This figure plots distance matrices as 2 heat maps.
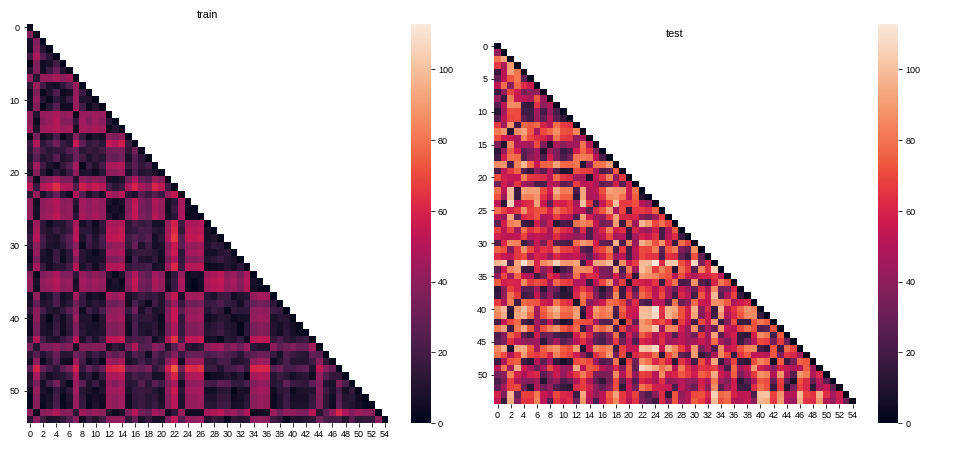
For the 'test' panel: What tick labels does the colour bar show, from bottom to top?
0, 20, 40, 60, 80, 100
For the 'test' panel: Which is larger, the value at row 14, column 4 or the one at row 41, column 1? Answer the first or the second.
the second
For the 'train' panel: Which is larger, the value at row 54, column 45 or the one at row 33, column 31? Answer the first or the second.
the first
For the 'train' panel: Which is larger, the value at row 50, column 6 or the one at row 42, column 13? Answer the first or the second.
the second
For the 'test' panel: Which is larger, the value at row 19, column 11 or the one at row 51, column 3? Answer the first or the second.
the second
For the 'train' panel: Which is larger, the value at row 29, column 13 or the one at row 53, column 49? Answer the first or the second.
the first
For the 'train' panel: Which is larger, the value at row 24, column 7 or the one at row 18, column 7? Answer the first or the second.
the second
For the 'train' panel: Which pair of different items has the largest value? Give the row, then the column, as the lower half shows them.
47, 22
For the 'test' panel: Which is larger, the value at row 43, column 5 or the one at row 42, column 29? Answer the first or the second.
the first
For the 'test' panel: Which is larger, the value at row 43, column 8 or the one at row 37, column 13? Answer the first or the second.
the first
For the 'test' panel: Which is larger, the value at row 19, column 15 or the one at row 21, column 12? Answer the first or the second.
the second
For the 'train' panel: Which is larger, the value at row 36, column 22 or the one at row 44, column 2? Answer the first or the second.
the second
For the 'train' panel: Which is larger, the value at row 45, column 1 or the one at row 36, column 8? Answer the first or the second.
the second
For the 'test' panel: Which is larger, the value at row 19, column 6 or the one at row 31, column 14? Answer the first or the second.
the first
